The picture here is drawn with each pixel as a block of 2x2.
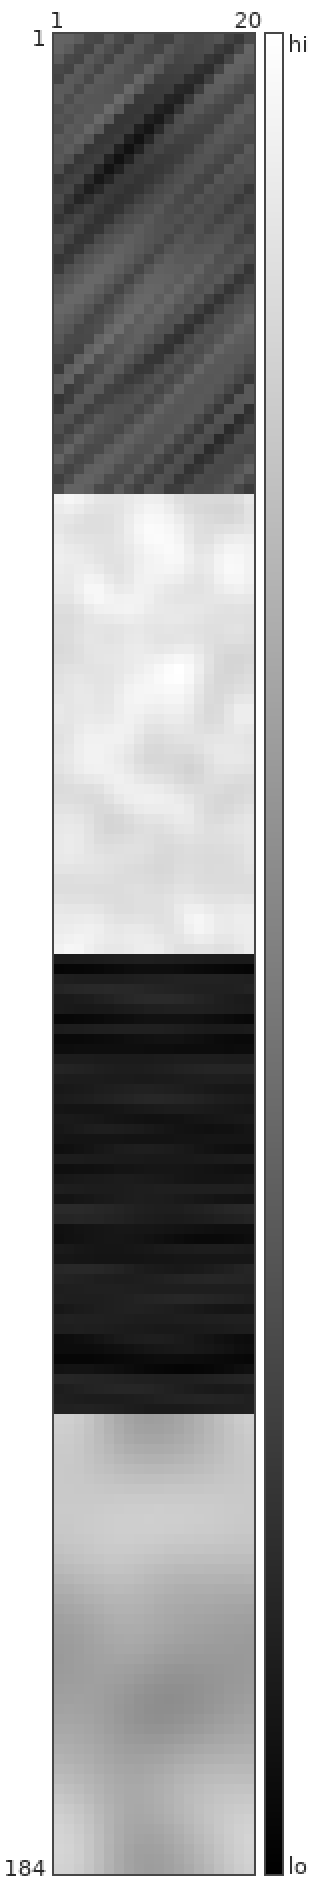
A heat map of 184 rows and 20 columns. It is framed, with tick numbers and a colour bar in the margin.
It is made of 4 by 1 panels. Panel 1,1: low, slanting up to the right. Panel 2,1: very high, blotchy, faint in contrast. Panel 3,1: very low, streaked across, faint in contrast. Panel 4,1: high, smooth.
